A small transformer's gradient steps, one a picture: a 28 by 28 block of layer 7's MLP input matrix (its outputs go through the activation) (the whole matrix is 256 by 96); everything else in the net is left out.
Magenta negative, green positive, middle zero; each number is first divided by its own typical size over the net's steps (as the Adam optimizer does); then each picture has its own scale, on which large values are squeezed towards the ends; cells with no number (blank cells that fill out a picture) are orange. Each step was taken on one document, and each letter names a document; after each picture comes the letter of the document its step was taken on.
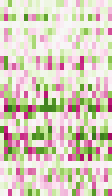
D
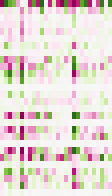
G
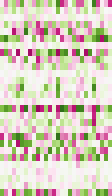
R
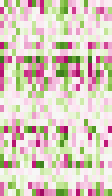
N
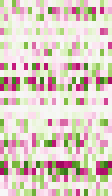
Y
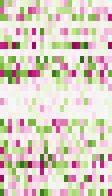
N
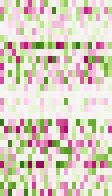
N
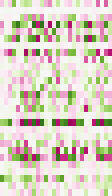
R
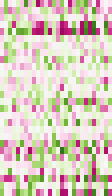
R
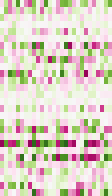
N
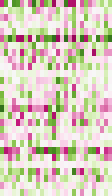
R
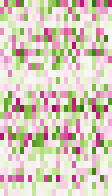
R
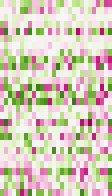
D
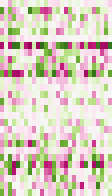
N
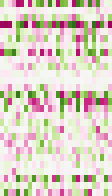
R
